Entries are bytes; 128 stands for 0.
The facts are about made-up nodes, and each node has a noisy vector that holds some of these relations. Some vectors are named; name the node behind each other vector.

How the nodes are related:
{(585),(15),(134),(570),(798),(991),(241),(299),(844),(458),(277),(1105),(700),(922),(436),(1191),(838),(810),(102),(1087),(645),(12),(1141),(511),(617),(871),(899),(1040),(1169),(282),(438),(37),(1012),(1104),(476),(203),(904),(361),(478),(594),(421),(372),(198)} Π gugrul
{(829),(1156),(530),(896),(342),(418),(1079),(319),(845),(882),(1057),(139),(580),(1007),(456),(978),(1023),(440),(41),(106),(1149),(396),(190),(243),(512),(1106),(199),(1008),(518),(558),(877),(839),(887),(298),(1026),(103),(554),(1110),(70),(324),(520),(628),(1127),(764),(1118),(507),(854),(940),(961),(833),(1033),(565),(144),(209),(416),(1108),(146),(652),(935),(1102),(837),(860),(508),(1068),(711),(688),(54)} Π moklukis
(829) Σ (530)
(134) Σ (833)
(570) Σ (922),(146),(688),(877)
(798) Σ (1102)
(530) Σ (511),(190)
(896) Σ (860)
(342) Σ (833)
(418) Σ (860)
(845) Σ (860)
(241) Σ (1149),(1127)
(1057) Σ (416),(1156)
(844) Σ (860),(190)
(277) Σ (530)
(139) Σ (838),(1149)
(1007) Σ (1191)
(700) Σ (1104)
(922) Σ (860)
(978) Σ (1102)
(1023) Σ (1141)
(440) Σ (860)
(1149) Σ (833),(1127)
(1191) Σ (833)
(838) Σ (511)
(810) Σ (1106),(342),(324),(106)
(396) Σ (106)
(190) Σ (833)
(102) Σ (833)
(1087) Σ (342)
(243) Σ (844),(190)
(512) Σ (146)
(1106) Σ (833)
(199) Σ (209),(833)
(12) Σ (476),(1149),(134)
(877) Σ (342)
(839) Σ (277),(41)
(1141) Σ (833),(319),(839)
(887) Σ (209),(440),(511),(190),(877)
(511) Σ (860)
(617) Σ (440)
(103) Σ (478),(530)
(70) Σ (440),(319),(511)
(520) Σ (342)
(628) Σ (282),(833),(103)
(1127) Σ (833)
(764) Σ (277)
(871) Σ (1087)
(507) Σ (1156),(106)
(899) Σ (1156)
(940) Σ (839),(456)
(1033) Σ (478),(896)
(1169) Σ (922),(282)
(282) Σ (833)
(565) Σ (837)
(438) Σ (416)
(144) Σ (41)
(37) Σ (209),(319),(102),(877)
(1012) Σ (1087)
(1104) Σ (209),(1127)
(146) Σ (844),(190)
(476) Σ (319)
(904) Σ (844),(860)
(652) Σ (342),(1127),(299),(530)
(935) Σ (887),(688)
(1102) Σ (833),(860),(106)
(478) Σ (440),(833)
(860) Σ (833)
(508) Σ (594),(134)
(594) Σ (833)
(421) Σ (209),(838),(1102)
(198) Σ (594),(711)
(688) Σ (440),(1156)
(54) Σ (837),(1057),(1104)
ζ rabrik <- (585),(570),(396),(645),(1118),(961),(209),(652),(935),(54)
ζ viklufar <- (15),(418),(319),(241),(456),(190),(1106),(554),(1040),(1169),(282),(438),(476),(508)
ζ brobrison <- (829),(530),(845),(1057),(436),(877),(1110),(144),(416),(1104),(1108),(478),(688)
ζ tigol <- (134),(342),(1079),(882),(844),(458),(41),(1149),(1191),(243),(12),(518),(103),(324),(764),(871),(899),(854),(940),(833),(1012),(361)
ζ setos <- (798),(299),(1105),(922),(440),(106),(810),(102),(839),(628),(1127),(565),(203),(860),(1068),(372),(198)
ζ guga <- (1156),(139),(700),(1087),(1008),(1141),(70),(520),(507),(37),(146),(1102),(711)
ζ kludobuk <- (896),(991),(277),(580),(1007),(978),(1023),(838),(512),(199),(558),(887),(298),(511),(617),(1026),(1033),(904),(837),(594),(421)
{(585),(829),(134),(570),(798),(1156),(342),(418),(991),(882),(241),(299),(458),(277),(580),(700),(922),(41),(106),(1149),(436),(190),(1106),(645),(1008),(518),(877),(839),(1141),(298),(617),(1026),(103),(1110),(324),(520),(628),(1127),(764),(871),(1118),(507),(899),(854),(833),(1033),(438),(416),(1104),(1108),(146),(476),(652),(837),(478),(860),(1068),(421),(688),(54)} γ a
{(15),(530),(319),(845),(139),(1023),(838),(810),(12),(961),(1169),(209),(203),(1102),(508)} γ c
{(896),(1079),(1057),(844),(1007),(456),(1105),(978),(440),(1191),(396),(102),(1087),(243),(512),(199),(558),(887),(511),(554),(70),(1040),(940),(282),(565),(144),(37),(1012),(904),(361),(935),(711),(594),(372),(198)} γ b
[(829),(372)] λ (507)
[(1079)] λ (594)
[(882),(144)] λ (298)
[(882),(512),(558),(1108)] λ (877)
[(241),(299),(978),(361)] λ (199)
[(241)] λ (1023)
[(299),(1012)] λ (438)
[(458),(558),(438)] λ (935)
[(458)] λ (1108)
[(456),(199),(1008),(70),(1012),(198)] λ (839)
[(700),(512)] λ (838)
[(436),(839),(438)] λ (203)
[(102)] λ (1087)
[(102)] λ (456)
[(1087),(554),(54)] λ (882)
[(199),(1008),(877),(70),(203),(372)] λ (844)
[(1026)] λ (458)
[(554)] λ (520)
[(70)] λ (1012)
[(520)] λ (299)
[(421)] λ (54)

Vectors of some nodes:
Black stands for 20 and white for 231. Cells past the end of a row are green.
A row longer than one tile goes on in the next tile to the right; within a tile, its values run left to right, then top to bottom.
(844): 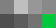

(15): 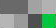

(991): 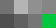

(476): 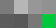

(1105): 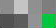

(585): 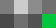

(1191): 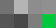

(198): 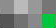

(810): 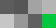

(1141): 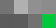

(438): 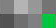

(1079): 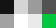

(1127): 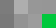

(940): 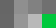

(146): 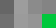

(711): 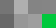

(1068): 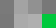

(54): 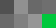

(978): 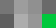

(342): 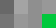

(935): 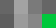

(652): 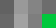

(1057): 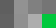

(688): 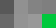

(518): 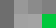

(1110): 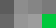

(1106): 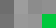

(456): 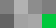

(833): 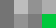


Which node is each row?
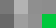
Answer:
(1156)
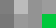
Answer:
(860)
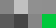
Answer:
(102)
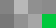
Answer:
(440)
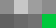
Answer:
(299)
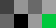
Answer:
(700)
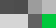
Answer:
(1102)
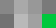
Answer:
(839)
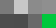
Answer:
(511)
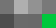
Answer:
(436)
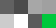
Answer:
(1023)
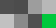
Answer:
(12)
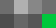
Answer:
(570)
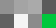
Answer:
(507)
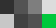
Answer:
(838)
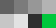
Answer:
(209)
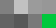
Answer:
(922)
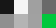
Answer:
(594)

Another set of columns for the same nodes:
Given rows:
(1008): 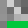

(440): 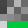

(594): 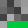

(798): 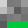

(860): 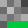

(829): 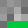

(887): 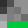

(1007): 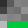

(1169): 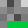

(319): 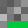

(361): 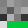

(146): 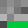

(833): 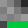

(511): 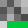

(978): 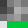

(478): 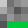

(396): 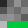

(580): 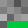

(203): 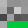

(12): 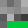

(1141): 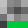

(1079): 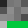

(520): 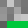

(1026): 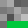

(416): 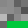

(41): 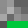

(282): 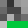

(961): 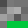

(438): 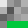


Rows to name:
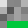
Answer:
(241)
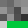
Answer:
(1105)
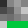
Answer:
(512)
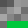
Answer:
(530)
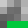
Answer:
(421)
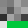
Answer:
(198)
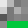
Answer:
(299)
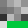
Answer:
(844)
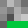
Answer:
(877)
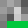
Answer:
(839)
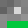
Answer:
(1023)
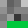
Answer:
(15)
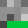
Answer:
(54)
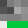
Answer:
(456)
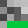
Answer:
(1087)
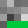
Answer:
(298)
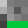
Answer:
(134)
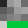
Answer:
(935)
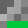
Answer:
(845)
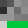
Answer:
(896)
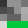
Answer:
(554)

